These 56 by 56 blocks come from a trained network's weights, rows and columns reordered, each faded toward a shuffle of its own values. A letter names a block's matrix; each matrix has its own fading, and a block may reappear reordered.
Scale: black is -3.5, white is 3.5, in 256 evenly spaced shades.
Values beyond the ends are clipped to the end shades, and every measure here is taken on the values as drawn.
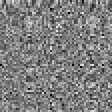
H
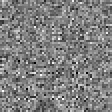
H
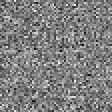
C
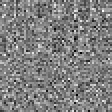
H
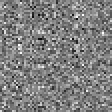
H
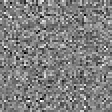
H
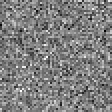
C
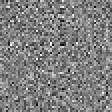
H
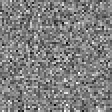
C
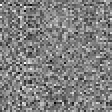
H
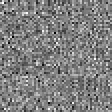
H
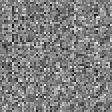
H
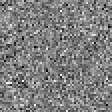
C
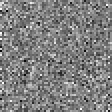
C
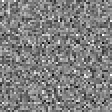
H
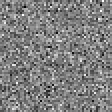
C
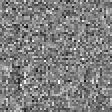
C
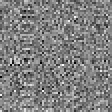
H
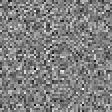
H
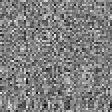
H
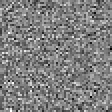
C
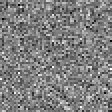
C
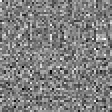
H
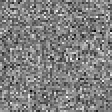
C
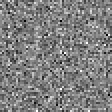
C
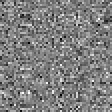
H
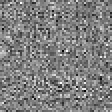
H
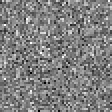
C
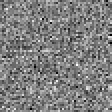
C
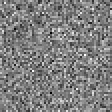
C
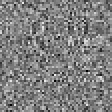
H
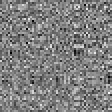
H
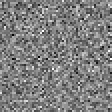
C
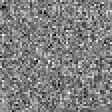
C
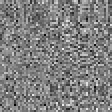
H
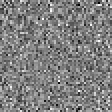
H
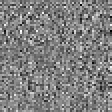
H
